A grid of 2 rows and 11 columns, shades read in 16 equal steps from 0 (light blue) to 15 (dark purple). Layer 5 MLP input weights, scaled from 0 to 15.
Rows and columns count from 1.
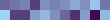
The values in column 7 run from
5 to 8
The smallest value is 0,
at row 2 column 1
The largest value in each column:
8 11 11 11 5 6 8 12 5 15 7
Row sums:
64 74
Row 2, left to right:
0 11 11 4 2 5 8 12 4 15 2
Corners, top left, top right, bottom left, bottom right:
8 7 0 2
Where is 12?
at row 2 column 8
